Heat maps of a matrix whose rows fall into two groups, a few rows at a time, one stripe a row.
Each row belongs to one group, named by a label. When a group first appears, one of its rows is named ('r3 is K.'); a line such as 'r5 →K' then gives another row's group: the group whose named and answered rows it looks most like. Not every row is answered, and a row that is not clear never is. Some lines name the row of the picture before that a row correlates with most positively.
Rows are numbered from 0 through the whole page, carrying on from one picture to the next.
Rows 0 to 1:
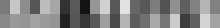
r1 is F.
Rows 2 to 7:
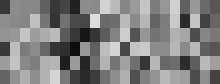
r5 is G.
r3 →G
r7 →F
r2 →G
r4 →F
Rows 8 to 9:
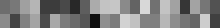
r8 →G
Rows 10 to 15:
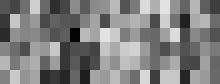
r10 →G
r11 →G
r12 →G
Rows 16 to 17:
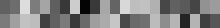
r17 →G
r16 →F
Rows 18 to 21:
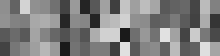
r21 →F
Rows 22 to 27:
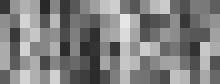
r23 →F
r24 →F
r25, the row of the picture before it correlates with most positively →18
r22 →G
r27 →F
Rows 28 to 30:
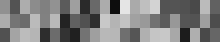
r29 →F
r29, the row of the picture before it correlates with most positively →26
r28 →F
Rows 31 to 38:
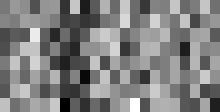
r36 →F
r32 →F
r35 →G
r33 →G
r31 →F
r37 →G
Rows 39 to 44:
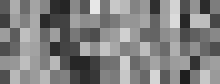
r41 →F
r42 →G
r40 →G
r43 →F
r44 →F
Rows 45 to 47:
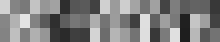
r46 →G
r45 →F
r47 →G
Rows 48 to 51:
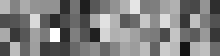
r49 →G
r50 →F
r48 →F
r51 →G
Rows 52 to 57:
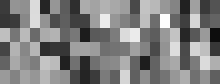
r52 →G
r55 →G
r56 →F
